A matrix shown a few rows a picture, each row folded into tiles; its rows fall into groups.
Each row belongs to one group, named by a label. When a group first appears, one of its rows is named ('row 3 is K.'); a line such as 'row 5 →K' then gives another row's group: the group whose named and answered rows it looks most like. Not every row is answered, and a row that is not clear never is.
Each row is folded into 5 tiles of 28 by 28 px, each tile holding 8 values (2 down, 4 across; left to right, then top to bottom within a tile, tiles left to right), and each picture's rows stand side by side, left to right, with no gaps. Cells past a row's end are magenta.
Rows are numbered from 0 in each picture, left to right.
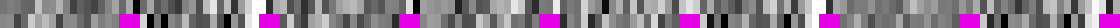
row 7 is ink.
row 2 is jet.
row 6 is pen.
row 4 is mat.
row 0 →jet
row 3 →pen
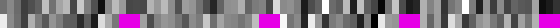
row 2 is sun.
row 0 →sun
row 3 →sun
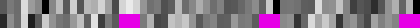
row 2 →jet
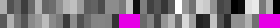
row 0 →jet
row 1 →jet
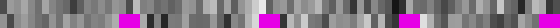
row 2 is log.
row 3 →sun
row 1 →ink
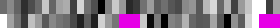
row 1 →ink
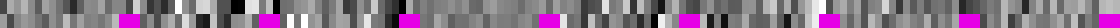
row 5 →ink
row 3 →pen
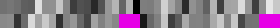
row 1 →mat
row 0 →jet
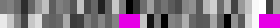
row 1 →ink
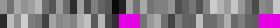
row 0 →log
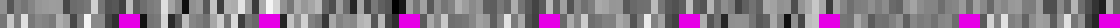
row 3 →log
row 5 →ink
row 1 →mat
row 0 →log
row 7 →log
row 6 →pen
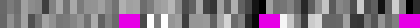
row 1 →log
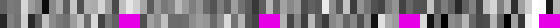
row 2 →sun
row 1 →log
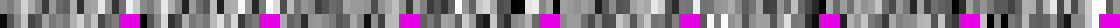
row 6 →log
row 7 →ink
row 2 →ink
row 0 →mat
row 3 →jet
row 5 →log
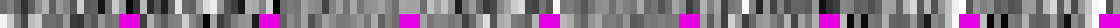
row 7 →ink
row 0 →sun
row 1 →jet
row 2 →mat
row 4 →sun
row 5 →sun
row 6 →ink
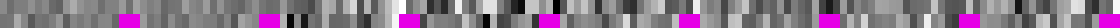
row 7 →pen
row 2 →ink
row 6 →log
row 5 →sun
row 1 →sun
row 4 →pen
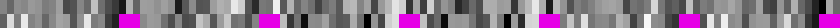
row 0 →log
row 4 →log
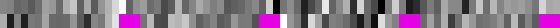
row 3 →mat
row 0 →ink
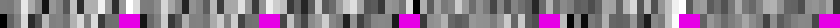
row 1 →mat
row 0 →mat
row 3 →log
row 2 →jet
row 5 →jet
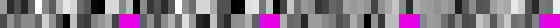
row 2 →ink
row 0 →jet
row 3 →pen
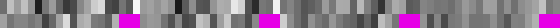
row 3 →ink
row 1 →pen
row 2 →sun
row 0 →pen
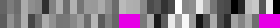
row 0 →mat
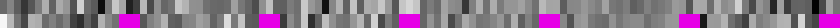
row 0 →sun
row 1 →log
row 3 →mat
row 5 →log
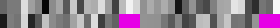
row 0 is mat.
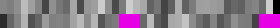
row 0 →mat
